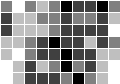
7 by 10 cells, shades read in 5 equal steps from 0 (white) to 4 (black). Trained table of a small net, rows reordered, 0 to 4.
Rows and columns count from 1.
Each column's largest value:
3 1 3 3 4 4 4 3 4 2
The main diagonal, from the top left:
2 1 1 3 3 4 4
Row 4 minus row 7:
1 0 -1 0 1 1 -1 -1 2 2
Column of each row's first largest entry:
6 1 1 5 6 6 7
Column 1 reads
2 3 3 1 1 0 0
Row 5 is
1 0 2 3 3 4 3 3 1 1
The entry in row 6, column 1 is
0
